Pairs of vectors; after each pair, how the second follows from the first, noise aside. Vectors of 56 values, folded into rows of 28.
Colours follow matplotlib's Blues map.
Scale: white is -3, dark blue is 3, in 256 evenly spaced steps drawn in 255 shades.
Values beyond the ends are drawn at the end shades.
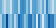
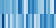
shuffled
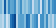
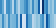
shuffled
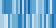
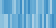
shrunk
